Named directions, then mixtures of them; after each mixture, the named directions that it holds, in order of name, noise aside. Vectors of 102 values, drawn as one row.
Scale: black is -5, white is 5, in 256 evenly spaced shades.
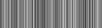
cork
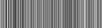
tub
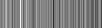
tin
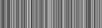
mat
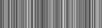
cork, mat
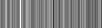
mat, tin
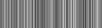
cork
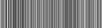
tub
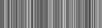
cork, mat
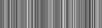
cork, mat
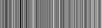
tin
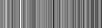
tin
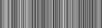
cork, tin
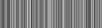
mat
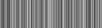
mat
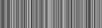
mat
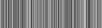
mat, tub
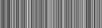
mat
